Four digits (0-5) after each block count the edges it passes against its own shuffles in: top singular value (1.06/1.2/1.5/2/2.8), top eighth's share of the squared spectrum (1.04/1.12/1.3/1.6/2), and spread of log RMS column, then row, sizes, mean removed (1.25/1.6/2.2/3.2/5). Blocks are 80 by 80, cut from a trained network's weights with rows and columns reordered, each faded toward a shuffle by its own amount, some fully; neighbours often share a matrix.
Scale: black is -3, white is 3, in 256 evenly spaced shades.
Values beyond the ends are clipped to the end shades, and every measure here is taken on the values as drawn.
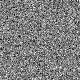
0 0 0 0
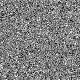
1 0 0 0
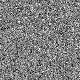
0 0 0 0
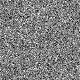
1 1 0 0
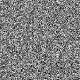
3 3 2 0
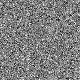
3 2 0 0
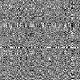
4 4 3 3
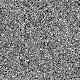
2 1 0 0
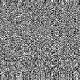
4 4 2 2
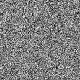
3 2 0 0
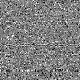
4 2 0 2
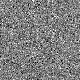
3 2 0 0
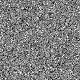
2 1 0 0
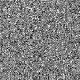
3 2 1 1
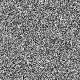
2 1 0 0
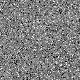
2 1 0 0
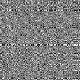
5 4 2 3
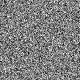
1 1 0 0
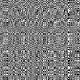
5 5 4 4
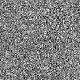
3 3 1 1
